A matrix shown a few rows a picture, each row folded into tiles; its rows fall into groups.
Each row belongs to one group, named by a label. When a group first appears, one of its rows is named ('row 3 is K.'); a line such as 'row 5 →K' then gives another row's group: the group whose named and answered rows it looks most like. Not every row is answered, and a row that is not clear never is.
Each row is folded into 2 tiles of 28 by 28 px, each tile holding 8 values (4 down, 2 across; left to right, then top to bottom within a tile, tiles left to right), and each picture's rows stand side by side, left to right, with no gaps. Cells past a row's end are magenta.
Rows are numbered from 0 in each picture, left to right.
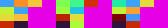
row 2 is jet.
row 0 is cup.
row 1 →jet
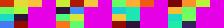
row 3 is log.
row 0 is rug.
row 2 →cup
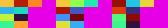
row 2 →log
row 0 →rug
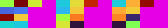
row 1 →cup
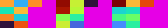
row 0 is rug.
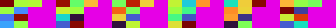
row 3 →rug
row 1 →rug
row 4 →jet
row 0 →log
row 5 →log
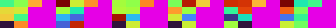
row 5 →log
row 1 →rug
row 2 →jet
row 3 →jet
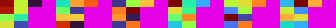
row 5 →cup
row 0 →log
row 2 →jet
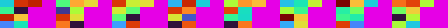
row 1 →cup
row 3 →jet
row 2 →rug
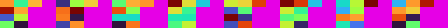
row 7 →jet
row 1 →jet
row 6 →cup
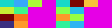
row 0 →jet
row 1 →cup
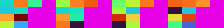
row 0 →cup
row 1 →cup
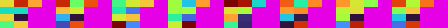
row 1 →rug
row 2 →cup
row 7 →rug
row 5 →rug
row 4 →log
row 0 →rug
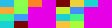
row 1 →log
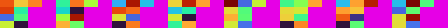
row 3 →rug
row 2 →jet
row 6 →jet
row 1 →cup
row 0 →log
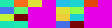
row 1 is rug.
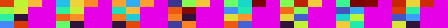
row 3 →jet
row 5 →jet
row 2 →rug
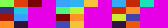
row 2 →jet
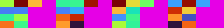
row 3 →jet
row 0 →cup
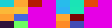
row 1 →cup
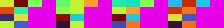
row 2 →jet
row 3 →jet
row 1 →jet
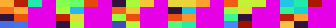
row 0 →log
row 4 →rug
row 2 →jet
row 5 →cup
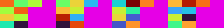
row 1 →jet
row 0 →log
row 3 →rug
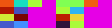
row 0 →log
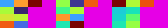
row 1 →rug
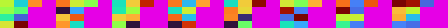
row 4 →jet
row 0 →rug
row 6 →log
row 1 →cup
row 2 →cup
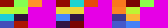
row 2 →log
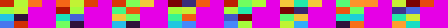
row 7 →cup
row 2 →log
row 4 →log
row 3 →log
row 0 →rug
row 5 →log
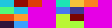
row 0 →cup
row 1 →cup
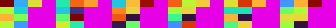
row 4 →rug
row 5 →cup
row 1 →cup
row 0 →log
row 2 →jet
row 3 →rug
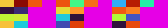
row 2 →jet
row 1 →rug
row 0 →cup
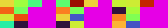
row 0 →log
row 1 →jet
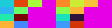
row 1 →rug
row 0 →cup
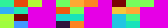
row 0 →cup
